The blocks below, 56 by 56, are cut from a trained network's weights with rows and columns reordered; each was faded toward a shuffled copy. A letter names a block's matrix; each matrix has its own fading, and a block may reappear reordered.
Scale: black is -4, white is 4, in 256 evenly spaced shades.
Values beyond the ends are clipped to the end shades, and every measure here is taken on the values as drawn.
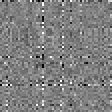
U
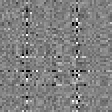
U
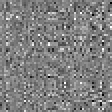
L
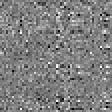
L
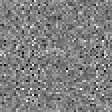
L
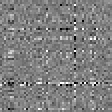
U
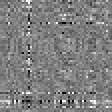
U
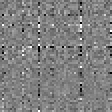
U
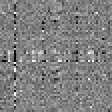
U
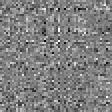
L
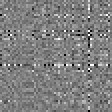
U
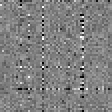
U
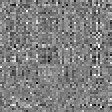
L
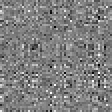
L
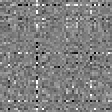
U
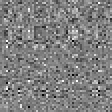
L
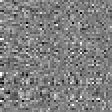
L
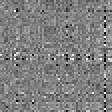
U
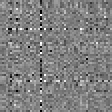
U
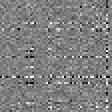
U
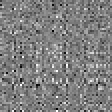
L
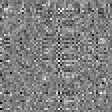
L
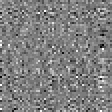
L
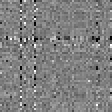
U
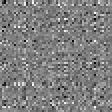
L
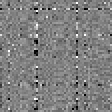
U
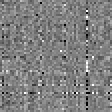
U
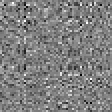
L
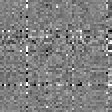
U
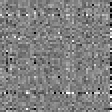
U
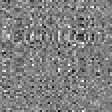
L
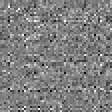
L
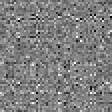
L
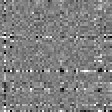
U
